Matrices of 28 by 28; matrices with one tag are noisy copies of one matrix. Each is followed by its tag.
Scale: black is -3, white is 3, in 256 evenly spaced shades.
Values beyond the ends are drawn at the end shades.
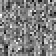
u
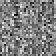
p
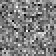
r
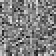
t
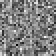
t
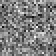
r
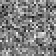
r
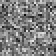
r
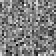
t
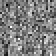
u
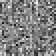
t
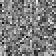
t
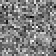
r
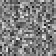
p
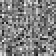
t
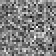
r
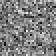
r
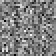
p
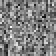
u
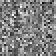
p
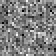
r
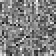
t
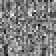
u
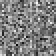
t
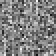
t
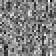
u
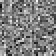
t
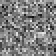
r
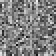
t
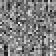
u
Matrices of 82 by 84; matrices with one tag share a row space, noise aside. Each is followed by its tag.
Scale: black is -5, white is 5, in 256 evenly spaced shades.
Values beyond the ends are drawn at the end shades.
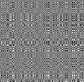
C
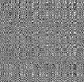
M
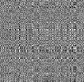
M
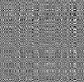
M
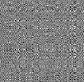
M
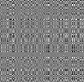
C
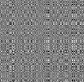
C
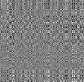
C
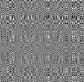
C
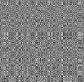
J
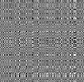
M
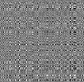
M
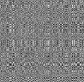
C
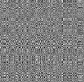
J
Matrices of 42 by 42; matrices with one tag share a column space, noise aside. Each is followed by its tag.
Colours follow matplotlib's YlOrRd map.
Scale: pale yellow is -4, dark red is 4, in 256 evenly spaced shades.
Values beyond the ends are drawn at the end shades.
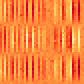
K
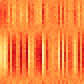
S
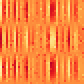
K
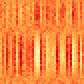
S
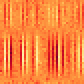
S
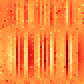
S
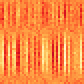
S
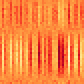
S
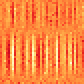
S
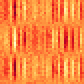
K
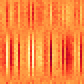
S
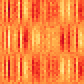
K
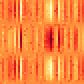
K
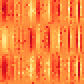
K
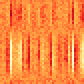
S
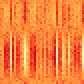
S
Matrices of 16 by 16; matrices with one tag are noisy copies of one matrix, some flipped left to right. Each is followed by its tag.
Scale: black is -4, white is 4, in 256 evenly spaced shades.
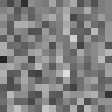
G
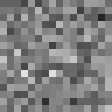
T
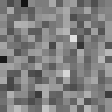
G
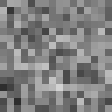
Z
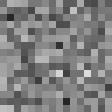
T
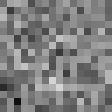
Z
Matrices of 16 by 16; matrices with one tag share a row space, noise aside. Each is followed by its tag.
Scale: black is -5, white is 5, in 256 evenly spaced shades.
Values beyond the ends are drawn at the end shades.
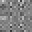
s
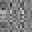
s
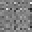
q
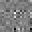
q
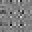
s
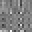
s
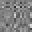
q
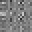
s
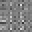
s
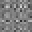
q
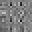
s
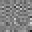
q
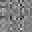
s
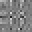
s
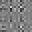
s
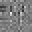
s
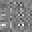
s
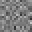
q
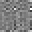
q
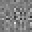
q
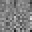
q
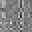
s
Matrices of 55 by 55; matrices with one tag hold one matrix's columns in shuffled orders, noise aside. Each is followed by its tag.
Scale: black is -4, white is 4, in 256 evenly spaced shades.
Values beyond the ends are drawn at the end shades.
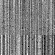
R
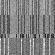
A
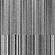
R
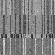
A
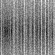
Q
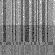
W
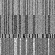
A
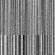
R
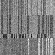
A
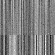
R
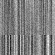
R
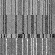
A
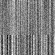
R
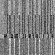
A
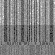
W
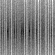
Q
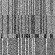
A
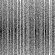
Q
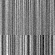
R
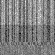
W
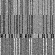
A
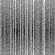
Q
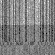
W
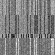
A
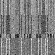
A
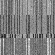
A
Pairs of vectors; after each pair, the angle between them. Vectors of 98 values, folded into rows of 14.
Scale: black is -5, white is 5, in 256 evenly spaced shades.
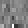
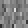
partly opposed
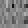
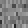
partly aligned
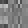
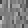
orthogonal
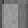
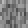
partly opposed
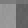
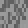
orthogonal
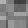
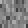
partly aligned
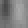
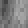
nearly parallel
